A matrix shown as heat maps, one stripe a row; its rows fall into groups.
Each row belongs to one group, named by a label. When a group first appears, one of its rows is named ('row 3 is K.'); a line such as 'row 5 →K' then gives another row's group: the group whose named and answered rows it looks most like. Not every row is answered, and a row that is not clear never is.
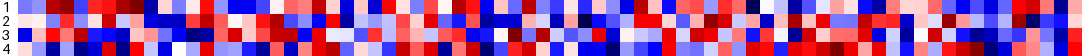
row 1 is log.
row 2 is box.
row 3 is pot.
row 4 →box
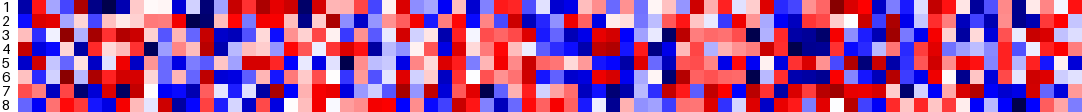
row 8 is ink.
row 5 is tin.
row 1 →pot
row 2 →pot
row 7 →box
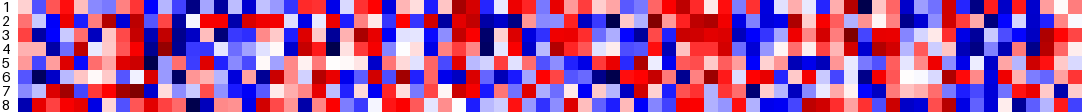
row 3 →ink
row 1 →ink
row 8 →pot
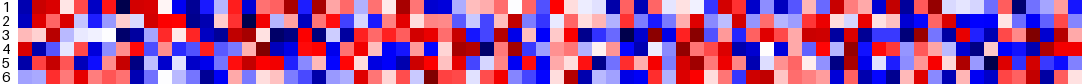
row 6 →tin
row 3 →tin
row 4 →ink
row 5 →tin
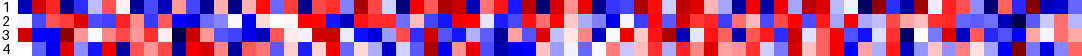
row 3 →box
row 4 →box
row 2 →ink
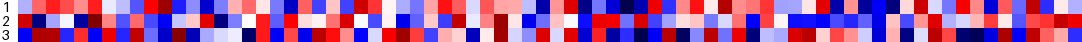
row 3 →pot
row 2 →log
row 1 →tin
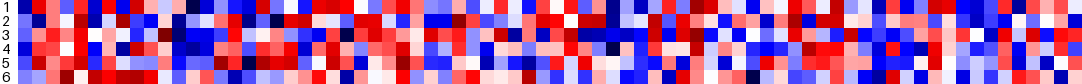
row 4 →pot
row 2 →ink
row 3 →tin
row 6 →log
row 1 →pot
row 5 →pot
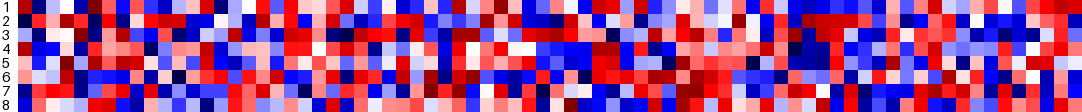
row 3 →ink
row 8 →tin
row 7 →tin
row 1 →log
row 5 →log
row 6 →box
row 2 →pot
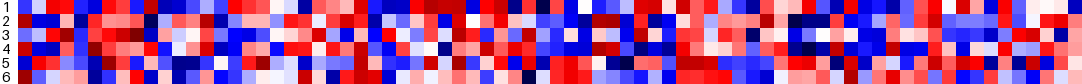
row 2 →log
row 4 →log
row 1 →tin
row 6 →ink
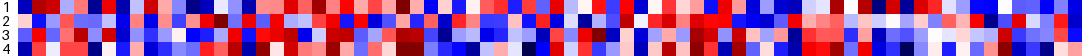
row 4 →pot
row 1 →pot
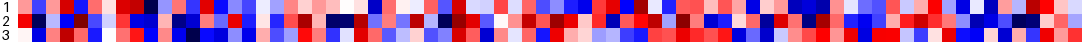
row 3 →ink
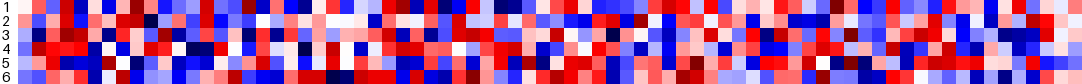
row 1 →box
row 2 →log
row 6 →ink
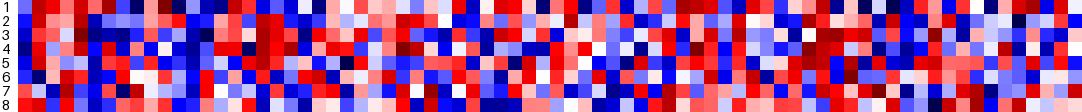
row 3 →pot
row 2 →pot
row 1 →tin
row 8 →box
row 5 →tin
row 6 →ink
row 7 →box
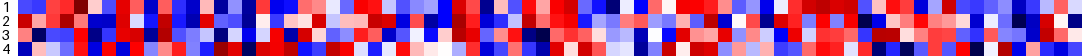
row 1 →ink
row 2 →ink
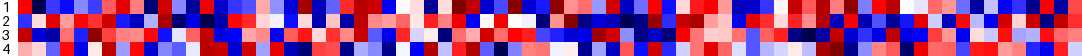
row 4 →box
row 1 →ink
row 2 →tin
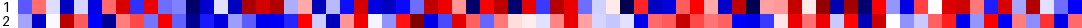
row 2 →ink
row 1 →tin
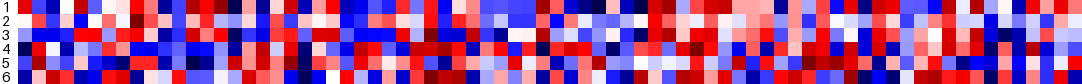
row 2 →box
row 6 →tin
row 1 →box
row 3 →box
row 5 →pot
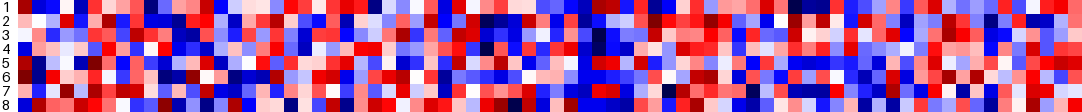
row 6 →box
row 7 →log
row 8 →tin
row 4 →tin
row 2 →box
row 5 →log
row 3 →box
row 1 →log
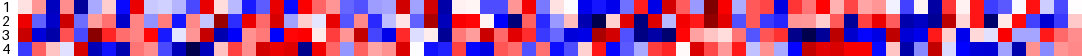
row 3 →log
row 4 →pot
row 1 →box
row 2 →box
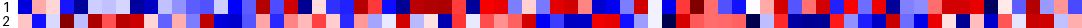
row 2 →log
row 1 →tin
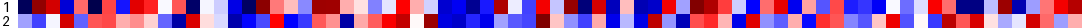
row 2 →box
